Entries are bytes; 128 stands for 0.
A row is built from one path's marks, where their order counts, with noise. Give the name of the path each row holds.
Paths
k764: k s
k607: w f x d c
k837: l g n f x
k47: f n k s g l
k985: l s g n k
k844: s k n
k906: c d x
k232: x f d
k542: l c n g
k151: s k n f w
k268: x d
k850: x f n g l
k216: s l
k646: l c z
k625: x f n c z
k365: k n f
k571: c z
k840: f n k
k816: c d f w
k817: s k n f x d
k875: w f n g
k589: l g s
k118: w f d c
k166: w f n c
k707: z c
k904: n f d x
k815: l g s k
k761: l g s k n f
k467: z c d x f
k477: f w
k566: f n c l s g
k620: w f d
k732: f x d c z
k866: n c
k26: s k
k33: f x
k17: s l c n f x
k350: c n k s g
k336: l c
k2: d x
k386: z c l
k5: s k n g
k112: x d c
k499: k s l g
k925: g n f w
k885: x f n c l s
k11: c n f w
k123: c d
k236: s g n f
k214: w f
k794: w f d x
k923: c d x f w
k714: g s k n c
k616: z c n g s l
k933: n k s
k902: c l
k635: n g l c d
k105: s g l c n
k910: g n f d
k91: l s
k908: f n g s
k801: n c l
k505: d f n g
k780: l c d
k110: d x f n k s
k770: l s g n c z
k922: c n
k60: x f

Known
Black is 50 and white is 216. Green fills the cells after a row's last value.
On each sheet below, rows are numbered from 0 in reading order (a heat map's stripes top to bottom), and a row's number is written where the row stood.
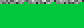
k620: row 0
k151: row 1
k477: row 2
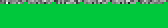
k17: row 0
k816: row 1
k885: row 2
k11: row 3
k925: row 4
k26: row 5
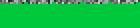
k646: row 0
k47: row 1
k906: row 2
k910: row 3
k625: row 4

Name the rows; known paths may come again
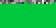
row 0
k112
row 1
k5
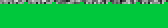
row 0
k11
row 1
k925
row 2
k780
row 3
k499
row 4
k801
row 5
k47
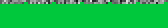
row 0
k26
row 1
k589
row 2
k850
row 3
k646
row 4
k105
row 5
k910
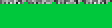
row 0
k908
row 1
k365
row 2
k616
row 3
k566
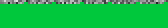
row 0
k151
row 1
k933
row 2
k761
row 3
k91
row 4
k2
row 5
k620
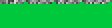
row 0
k166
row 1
k764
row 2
k815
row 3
k110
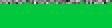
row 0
k923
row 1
k17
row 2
k123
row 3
k885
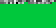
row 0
k875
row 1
k770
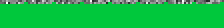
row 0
k837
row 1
k985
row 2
k906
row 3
k625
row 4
k816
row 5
k467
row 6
k542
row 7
k635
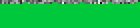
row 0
k216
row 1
k607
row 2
k33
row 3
k505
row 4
k477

